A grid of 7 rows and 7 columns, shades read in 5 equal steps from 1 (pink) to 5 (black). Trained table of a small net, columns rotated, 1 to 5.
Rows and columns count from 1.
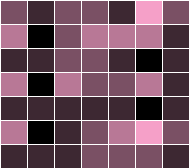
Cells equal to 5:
5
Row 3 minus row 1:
1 0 0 0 0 4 1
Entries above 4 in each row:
0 1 1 1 1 1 0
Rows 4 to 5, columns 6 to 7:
2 4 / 5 4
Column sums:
21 31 23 21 22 19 26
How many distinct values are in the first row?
3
